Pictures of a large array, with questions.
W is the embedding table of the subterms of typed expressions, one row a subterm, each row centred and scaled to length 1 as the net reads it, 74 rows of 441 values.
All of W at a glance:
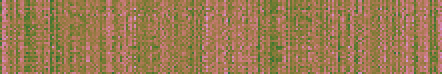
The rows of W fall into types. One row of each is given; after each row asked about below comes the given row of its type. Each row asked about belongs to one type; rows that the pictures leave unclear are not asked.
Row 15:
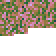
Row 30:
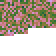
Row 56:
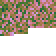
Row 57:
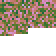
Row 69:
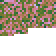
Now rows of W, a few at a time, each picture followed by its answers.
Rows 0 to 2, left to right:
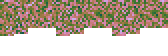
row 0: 69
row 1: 30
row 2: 30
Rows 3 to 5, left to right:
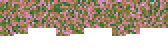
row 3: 15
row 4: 57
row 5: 15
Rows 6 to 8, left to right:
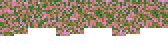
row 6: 69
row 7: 30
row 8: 30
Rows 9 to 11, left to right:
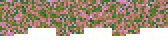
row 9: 30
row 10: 69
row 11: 69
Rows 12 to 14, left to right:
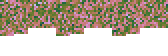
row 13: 15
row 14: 15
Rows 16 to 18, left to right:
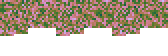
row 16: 57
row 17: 30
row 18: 30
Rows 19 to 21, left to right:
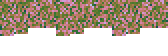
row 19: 56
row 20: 69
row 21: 56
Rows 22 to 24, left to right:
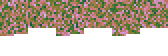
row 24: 57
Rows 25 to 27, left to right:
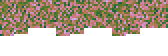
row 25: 56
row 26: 30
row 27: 15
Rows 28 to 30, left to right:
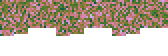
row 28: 56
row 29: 56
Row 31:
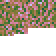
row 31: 15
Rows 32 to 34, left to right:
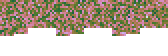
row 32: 15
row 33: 57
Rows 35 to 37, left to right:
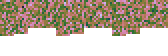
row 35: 15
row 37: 69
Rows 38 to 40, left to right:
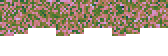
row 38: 30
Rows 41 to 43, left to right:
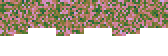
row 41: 57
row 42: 69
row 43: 30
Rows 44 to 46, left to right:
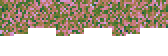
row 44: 56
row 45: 69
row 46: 15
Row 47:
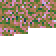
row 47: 57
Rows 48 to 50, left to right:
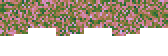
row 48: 57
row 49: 69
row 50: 30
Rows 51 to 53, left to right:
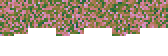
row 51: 69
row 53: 15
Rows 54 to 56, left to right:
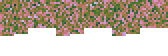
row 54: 57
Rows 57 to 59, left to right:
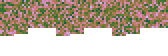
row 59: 69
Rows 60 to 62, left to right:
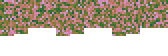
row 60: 69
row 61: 57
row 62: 69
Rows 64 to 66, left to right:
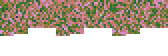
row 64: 56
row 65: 15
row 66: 57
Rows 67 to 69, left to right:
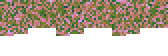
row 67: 30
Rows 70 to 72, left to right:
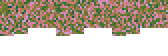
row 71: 57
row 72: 69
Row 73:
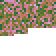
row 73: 69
